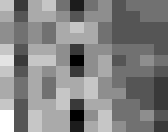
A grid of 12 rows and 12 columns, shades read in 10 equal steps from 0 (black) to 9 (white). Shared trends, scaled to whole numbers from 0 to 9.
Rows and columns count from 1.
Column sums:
82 38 73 65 69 36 67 65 45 43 45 35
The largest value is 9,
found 2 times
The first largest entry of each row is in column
1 1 6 5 1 1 1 7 5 1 1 1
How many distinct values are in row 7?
6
